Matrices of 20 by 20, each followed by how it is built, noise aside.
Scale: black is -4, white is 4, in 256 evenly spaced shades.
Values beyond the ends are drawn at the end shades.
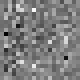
uneven columns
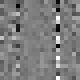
uneven columns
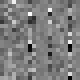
uneven columns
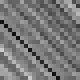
Toeplitz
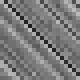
Toeplitz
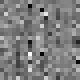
uneven columns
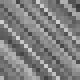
Toeplitz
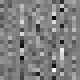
uneven columns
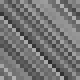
Toeplitz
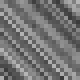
Toeplitz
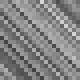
Toeplitz
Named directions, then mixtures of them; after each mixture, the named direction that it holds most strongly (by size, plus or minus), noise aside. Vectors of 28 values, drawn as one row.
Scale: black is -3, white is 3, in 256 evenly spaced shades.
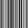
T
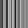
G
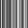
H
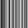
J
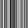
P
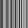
T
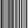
T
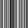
P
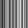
J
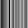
J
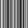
J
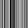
P
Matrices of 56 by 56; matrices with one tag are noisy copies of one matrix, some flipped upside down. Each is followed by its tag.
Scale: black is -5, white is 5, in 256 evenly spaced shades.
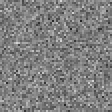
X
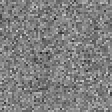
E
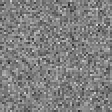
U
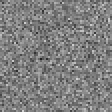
E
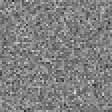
X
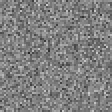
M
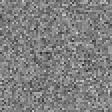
E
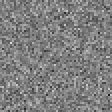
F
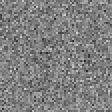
E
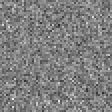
F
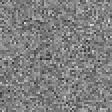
E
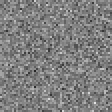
M
